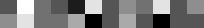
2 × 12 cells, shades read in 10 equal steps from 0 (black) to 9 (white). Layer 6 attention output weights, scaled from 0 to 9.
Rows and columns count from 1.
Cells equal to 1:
1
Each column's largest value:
5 9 4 4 6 8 3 6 4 8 3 5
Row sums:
56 45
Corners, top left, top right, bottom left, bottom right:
3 5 5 3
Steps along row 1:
up down down down up down up down up down up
